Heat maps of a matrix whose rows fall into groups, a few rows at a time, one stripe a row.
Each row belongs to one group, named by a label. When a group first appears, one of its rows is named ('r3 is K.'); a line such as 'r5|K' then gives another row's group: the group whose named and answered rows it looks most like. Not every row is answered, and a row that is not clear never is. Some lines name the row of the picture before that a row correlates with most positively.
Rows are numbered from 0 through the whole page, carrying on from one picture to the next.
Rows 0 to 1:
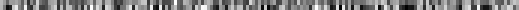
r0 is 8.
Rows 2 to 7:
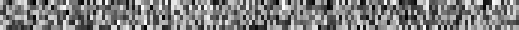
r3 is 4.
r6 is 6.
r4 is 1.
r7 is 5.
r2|8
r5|8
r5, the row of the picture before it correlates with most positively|1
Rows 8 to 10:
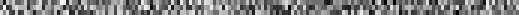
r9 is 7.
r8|4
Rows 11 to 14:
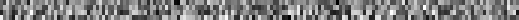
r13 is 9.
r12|9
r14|6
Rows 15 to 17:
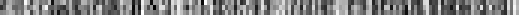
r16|1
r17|1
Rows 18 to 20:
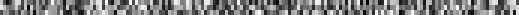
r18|8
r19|8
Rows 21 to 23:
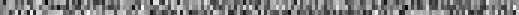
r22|1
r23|7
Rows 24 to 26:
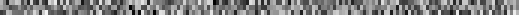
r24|8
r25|5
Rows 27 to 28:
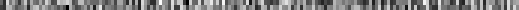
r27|4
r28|1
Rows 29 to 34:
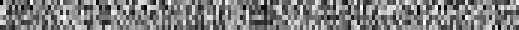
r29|7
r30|5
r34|9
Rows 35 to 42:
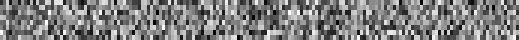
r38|5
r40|6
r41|5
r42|9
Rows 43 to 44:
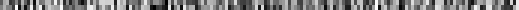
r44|7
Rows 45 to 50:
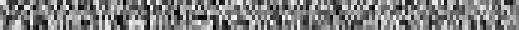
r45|5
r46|6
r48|9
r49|8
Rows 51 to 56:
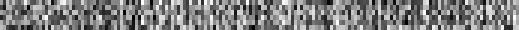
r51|4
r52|1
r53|5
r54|1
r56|5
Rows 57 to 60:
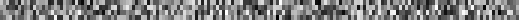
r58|5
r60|6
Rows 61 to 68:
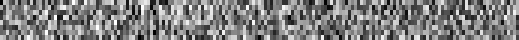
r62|4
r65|8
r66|9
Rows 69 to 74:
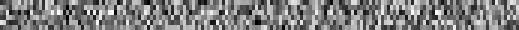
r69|9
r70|7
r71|7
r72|1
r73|5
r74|6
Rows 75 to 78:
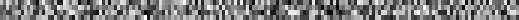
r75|6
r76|4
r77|9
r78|6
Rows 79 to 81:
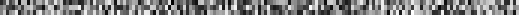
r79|7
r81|7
